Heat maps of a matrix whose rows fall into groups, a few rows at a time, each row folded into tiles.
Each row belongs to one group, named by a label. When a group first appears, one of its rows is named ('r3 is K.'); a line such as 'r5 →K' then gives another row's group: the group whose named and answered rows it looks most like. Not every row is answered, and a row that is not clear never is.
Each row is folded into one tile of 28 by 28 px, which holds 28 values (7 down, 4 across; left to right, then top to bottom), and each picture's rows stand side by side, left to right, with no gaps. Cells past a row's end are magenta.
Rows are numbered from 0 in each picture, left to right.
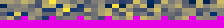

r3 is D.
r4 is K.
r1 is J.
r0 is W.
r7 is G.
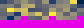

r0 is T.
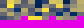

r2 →G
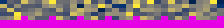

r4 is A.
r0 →K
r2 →D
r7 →D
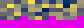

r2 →K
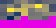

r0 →T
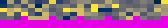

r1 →K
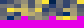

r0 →T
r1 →D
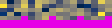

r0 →G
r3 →W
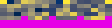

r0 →G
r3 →K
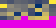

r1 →K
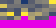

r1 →J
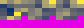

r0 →W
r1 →J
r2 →J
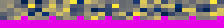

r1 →G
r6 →G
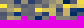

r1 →T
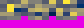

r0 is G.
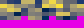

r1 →J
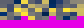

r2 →T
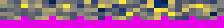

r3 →J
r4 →W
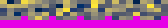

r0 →G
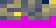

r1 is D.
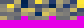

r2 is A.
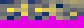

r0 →T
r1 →T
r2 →W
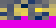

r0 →D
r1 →T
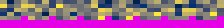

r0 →G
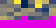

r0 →D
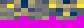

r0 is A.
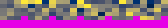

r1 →A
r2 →A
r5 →K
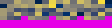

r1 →G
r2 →W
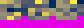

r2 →D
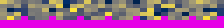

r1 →A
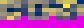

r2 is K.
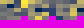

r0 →A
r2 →A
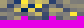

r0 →A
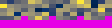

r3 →K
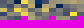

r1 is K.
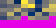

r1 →G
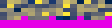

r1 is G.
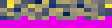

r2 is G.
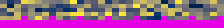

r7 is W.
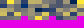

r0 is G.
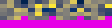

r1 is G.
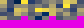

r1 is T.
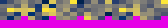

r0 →T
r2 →D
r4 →T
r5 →J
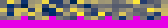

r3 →W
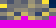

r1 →D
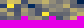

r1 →W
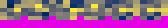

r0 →K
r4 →T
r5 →T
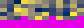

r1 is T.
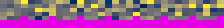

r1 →T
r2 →A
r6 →G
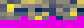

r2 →A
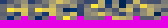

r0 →T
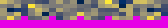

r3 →J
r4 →K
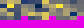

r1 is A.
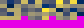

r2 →D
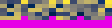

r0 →K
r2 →W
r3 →A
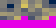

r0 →A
